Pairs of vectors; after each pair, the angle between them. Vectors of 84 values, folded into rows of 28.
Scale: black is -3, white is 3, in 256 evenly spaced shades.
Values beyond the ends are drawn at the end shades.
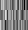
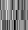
partly aligned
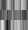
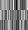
partly opposed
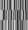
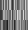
nearly opposite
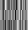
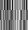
orthogonal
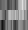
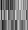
partly aligned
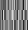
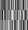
nearly parallel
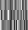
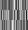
partly aligned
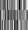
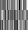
nearly parallel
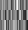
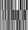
partly aligned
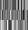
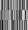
partly opposed
